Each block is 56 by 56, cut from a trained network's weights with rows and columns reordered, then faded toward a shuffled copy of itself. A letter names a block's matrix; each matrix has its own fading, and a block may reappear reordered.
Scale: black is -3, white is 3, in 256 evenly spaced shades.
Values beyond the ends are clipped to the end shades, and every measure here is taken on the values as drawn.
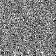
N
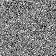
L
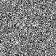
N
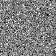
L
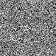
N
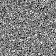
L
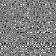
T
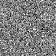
N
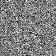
L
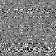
T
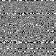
T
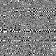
T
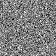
L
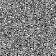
N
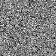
N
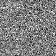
N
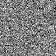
N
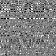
T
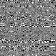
T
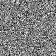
L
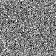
N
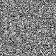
N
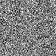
N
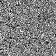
L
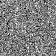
L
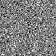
N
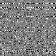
T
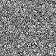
N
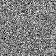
N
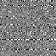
T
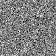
L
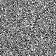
L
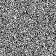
L
